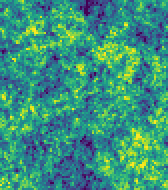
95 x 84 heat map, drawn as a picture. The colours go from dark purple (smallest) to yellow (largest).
There are no regular stripes. No overall slope runs across the table. Neither half mirrors the other. No single row or column stands out from its neighbours. The ninth with the highest average is the bottom right. The field is mottled with small blotches.
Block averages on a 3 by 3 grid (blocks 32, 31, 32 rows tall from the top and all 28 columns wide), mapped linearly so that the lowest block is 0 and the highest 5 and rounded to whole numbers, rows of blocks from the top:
322
223
205
